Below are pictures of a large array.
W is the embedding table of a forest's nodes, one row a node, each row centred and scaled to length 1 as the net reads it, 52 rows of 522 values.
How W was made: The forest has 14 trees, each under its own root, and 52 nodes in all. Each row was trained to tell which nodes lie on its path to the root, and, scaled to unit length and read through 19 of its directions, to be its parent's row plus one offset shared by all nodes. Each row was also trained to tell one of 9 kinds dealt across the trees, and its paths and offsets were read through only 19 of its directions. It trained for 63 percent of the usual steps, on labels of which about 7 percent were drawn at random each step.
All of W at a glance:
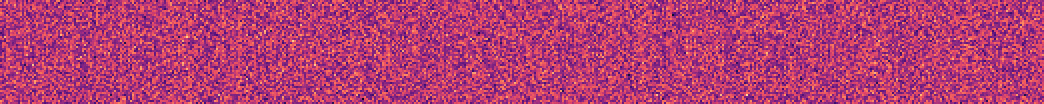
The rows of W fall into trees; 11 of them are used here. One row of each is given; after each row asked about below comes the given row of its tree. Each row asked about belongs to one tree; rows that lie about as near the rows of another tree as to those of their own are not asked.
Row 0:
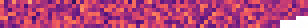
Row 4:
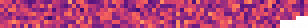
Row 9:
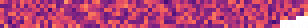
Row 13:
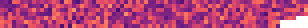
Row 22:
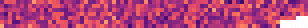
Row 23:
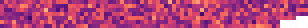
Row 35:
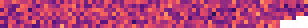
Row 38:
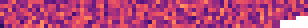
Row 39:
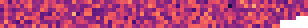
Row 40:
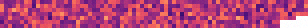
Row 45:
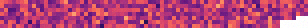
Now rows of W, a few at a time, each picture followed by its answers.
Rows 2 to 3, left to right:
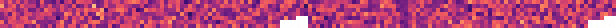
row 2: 4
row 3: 38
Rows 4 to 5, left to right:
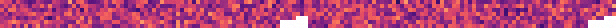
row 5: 40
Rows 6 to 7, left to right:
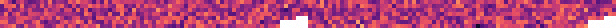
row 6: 4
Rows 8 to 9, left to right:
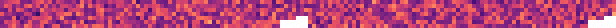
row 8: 23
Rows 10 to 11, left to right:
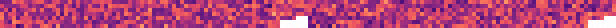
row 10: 13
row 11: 35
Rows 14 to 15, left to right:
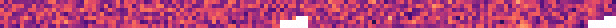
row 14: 9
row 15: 39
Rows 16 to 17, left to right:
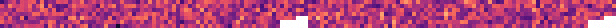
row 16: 38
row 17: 38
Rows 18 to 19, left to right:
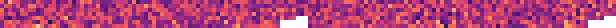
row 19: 23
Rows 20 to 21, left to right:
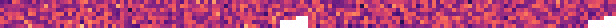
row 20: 0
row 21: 4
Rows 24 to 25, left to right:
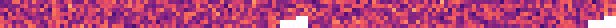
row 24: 13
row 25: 13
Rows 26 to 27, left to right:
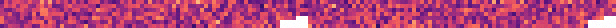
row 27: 23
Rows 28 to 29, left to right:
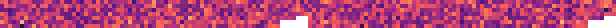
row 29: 13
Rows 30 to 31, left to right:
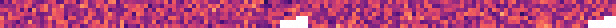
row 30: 40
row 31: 45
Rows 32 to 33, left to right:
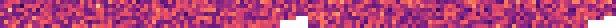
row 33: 38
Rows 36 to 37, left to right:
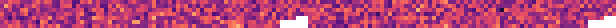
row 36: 45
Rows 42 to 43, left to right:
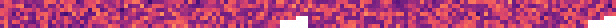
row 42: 45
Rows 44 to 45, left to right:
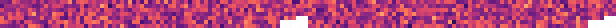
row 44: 0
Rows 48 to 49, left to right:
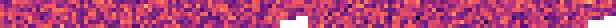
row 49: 23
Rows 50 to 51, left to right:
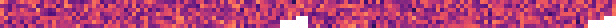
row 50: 45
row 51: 9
